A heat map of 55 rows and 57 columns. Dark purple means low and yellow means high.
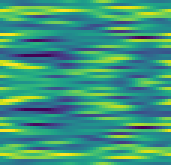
Mirror symmetry: top to bottom. Grain: streaks across. Slope: none.
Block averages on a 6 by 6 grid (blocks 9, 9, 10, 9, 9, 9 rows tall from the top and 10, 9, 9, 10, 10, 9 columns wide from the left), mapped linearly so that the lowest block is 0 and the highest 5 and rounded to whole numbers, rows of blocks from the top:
433344 / 300222 / 411422 / 411522 / 300222 / 433344
